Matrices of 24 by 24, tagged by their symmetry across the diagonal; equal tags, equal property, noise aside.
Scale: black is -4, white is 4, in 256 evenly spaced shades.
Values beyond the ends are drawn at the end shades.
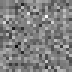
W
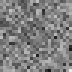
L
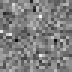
W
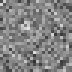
L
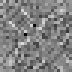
L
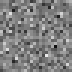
W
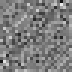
L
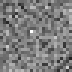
L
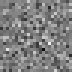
W
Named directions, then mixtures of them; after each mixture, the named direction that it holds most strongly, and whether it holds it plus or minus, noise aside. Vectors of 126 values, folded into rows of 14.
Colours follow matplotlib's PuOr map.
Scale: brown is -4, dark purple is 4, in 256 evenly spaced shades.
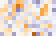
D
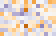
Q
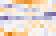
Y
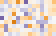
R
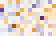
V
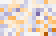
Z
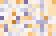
R, plus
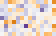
R, plus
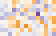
Z, plus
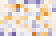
D, plus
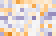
Y, plus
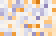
D, minus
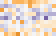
Y, plus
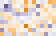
Q, plus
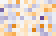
V, plus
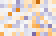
D, minus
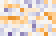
Y, minus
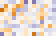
D, plus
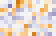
D, plus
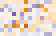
V, plus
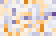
R, minus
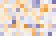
D, plus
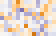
D, plus
